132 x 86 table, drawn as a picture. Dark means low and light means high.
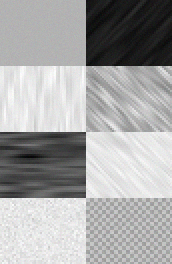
The table splits into 4 rows of 2 panels. Panel 1,1: high, flat. Panel 1,2: very low, slanting up to the right, faint in contrast. Panel 2,1: very high, streaked downward, faint in contrast. Panel 2,2: high, slanting down to the right. Panel 3,1: low, streaked across. Panel 3,2: very high, slanting down to the right, faint in contrast. Panel 4,1: very high, fine-grained, faint in contrast. Panel 4,2: high, checkered.
